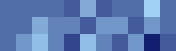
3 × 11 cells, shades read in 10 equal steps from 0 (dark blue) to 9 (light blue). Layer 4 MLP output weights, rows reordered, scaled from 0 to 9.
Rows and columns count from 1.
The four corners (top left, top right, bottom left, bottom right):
4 4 4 3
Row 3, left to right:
4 6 8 5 2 8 5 3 6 0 3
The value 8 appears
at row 3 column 3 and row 3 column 6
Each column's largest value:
4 6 8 5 5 8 6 6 6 9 4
